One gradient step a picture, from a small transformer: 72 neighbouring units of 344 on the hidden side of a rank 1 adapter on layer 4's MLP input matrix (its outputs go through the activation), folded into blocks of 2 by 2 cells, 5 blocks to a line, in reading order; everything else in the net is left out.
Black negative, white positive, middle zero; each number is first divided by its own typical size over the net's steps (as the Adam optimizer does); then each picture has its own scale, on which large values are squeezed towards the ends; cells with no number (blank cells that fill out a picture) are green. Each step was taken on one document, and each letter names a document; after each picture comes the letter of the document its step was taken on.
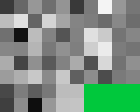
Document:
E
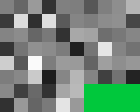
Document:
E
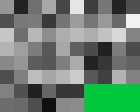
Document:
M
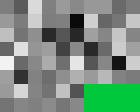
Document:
M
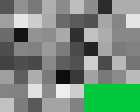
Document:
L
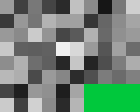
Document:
M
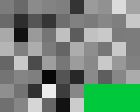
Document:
E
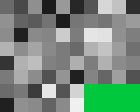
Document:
E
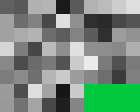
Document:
M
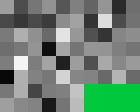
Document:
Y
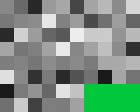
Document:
M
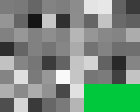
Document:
L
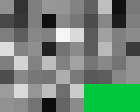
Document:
Y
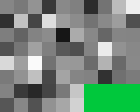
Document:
E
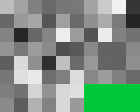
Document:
L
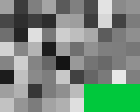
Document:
Y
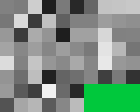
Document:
E
